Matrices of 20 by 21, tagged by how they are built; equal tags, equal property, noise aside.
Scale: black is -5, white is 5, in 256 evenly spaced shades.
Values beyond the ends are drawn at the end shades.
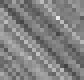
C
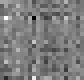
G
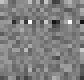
G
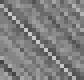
C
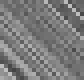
C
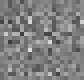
G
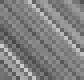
C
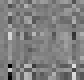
G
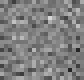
G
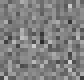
G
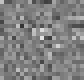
G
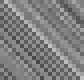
C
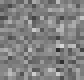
G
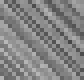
C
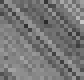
C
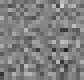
G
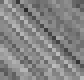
C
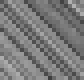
C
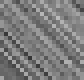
C
